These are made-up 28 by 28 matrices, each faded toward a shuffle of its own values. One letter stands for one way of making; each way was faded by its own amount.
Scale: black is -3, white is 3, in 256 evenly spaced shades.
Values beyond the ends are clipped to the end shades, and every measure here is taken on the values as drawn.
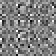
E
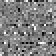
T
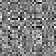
E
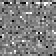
T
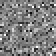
T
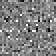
T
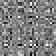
E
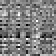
E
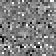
T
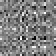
E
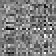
E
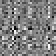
E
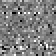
T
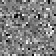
T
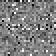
T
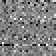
T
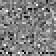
T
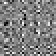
E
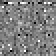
T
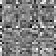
E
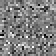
T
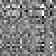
E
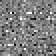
T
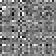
E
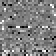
T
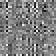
E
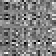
E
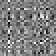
E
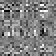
E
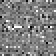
T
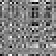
E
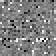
T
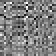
E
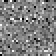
T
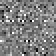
T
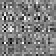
E
